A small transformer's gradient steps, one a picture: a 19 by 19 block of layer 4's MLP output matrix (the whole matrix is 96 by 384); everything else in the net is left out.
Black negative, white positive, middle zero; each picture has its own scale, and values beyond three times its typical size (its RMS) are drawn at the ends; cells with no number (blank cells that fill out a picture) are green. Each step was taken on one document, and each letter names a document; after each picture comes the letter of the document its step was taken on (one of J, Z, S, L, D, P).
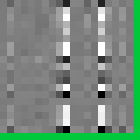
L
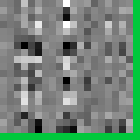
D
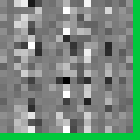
D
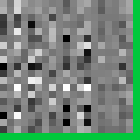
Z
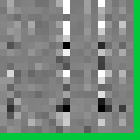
L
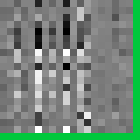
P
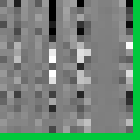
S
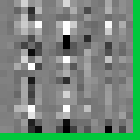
D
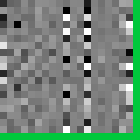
Z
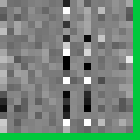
Z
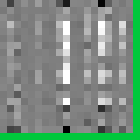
L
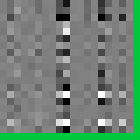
L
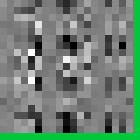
D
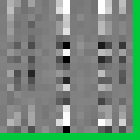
L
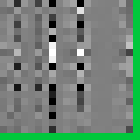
S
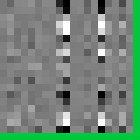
L
